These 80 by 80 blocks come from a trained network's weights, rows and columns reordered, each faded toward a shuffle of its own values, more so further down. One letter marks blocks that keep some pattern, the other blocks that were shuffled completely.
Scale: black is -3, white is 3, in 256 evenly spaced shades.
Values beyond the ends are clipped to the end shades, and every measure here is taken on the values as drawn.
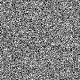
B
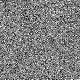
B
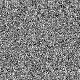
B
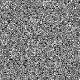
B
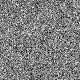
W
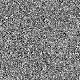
B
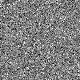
W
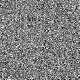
B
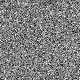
W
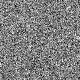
W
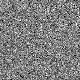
B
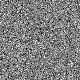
W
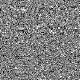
B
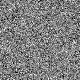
W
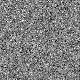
W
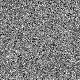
W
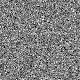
W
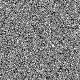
W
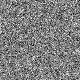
W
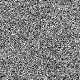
B
